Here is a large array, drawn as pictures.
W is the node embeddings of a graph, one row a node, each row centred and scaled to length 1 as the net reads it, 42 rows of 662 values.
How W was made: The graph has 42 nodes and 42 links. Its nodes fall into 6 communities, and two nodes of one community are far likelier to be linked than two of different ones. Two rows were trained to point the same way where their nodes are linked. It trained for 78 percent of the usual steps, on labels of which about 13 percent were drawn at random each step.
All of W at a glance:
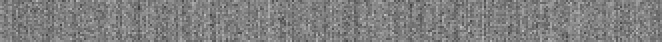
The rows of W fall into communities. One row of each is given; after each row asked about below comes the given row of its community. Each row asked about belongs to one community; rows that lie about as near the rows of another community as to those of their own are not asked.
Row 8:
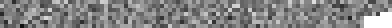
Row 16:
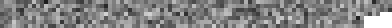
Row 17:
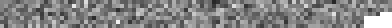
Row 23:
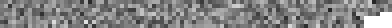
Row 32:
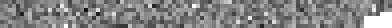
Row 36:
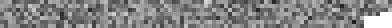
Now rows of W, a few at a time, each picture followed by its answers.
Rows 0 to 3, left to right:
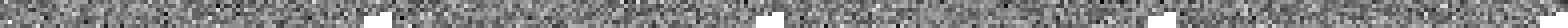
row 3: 17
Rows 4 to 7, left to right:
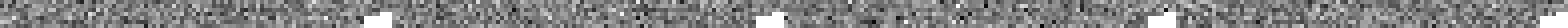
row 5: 36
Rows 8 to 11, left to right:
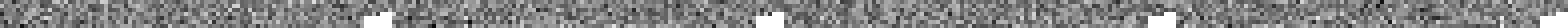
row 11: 16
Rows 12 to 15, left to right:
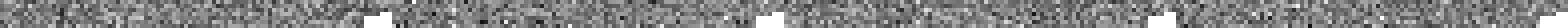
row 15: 8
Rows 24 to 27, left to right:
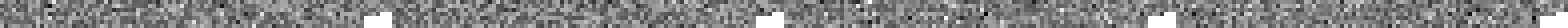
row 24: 17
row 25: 17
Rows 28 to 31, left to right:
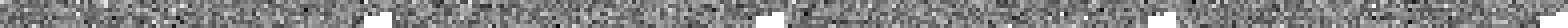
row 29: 8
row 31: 36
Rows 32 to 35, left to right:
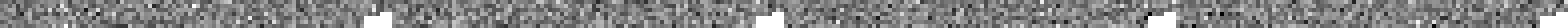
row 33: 32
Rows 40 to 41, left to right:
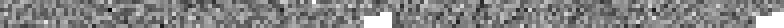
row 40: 23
